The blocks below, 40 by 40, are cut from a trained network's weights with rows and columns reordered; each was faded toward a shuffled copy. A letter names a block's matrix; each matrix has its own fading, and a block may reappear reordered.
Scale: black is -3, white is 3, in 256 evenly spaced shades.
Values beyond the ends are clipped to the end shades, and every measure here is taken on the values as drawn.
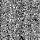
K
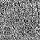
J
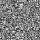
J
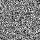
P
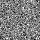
P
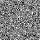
P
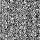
K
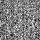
K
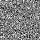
P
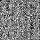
K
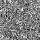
P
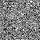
P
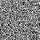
J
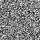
P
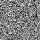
J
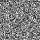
J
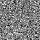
P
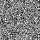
P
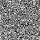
J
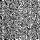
K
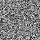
P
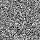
P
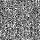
K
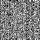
K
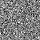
P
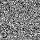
P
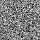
P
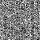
K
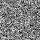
P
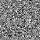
J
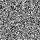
P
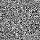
J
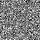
P
